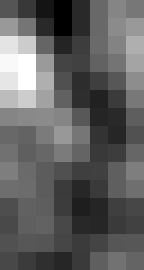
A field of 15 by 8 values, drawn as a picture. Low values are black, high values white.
There are no lone odd cells. The top left is the roughest part. The bottom left is the calmest part. The ninth with the highest average is the top left. No regular stripes run through it.
